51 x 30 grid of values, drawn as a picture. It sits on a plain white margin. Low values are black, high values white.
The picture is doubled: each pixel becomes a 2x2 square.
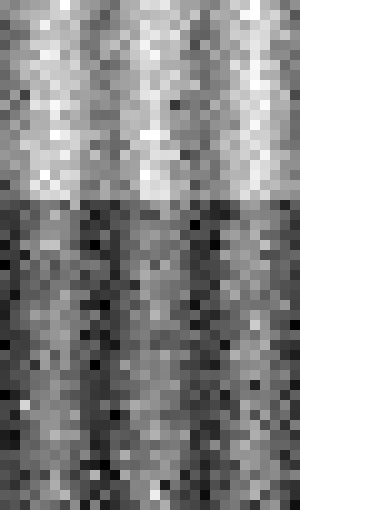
The histogram is bell-shaped. Overall the values sit about 50% of the way up the scale. Upright stripes repeat 3 times across the table. The top part is higher, up to a seam about 40% of the way down.
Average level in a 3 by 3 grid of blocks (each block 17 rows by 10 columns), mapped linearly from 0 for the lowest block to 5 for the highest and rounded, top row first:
5 5 5
1 1 1
0 0 0
